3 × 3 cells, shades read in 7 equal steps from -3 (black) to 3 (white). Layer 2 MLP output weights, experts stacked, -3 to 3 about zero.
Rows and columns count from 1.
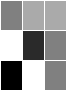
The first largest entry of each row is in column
2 1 2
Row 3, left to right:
-3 3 0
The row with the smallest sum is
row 3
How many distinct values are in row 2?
3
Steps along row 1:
up same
